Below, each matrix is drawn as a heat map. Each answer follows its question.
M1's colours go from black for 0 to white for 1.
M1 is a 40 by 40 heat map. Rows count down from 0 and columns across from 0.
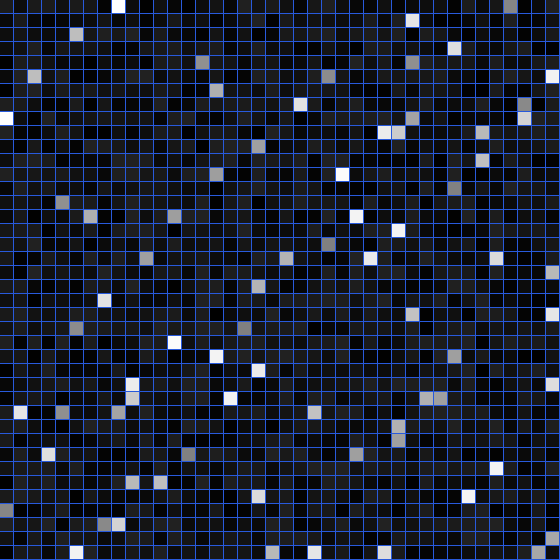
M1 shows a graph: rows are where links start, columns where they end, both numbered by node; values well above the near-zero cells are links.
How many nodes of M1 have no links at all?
0
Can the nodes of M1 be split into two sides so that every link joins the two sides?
yes
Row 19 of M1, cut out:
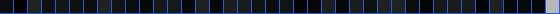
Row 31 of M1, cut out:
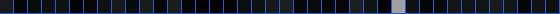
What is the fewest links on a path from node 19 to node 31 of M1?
5
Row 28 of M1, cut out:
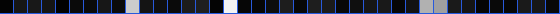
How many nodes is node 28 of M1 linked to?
4
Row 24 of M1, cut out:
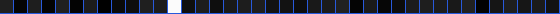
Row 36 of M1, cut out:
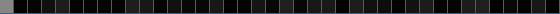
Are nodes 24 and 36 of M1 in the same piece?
no
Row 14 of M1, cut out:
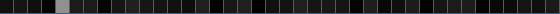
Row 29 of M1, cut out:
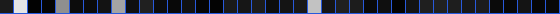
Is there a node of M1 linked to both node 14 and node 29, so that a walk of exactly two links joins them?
yes
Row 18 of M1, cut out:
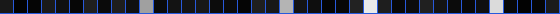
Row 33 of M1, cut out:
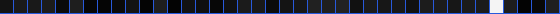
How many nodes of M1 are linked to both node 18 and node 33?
1
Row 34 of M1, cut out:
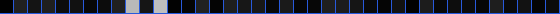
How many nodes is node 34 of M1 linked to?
2
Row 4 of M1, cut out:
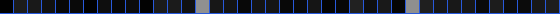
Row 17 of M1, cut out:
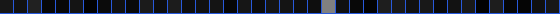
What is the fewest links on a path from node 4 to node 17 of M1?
6
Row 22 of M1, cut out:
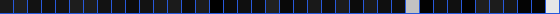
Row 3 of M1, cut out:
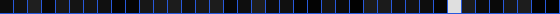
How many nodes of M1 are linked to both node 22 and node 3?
0
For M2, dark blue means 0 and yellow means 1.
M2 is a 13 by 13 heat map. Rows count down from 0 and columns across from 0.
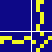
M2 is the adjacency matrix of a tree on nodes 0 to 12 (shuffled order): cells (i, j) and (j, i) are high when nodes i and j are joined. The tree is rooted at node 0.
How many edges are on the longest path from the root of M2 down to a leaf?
2
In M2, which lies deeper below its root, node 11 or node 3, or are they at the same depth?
the same depth
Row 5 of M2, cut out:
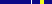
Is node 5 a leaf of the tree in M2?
yes
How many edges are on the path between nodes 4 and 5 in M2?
2
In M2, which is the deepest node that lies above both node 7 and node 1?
9
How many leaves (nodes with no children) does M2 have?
10
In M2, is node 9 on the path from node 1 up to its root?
yes
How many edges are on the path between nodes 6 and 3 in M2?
4
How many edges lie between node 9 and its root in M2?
1
